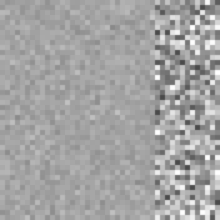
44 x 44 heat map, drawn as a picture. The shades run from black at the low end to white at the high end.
Seam: vertical, 70% of the way across, the left part calmer. Histogram: heavy tails on both sides. Mirror symmetry: none. Grain: fine.
